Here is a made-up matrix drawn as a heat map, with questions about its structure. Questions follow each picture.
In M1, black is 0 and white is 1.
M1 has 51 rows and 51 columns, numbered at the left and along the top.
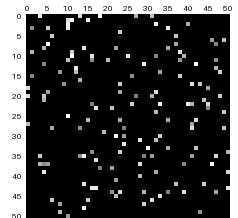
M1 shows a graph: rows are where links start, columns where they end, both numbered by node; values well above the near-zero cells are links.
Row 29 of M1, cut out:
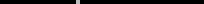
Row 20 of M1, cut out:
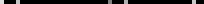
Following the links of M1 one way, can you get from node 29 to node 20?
yes
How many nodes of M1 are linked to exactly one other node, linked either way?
2
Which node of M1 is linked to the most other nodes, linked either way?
node 35
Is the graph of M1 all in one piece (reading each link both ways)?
yes
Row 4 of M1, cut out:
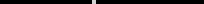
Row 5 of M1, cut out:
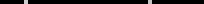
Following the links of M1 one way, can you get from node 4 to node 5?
yes
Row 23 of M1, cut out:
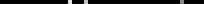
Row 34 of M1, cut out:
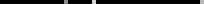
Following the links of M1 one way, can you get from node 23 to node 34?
no
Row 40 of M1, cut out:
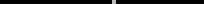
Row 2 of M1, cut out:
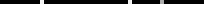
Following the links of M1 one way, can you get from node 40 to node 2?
no
